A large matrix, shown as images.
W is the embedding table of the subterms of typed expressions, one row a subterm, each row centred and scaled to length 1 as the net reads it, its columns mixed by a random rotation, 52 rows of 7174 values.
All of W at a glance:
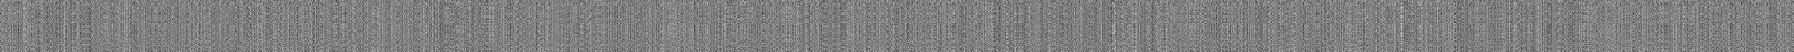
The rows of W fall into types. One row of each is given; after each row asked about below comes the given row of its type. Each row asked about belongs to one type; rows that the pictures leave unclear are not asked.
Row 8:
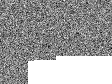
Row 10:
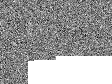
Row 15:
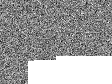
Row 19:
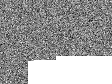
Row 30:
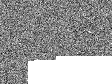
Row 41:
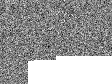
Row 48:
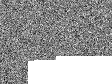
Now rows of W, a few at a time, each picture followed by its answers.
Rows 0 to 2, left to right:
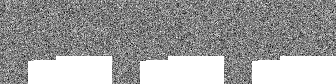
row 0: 41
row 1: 8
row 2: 8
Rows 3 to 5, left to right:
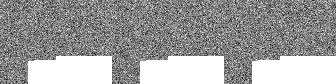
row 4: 48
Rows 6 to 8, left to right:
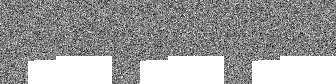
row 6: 30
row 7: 41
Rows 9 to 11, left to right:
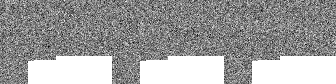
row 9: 41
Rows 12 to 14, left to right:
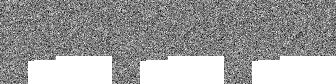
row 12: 41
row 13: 30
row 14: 8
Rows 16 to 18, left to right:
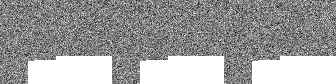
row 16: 30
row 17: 15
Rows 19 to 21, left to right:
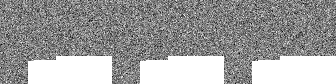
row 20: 41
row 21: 8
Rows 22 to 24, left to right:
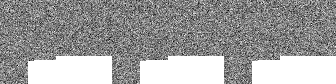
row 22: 30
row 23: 15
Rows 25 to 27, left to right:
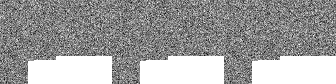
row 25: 48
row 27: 48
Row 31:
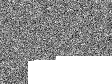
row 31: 48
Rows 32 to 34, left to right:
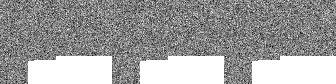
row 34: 8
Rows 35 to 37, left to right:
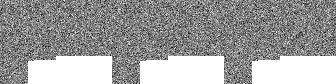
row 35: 41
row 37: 8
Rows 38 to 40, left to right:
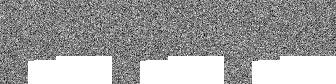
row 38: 48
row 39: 41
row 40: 30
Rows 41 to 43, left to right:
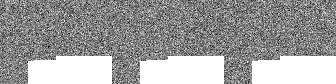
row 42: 30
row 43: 15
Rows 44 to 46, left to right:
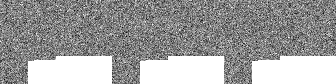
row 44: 48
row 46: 8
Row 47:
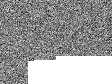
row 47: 30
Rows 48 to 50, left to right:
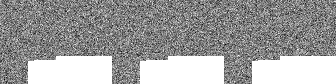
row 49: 30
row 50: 19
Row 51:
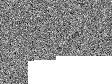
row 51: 8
